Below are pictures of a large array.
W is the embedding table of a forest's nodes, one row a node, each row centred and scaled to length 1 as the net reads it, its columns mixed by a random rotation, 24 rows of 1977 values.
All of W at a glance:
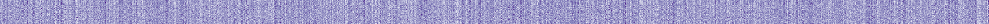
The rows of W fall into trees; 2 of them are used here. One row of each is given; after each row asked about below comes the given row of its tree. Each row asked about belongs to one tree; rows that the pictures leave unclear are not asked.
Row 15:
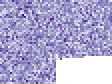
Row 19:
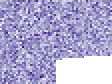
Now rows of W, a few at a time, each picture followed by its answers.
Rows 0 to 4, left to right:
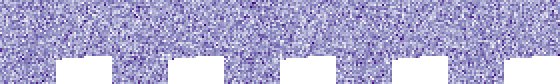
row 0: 15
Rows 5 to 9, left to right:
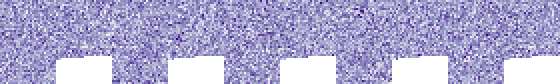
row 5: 19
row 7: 19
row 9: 19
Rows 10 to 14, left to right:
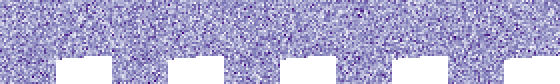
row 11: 15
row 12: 15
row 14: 19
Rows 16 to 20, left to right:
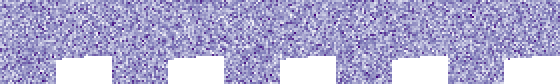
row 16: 15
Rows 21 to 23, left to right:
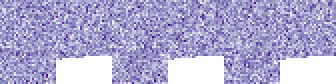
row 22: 15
